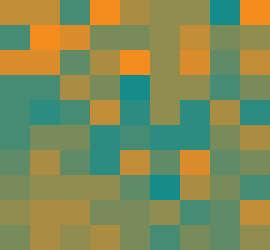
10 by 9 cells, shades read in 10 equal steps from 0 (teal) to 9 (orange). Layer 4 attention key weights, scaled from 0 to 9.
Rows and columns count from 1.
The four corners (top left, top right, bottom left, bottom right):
7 9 4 5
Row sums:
50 48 57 30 26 25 38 34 42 39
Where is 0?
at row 1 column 8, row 4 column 5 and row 8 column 6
